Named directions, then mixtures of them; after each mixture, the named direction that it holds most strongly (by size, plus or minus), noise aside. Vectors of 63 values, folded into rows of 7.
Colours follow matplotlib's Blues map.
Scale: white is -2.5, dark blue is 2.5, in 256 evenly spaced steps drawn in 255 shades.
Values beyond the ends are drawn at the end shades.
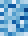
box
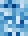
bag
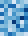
box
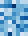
box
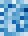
box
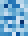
bag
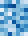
box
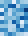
box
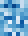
bag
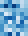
bag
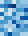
box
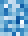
bag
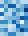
box
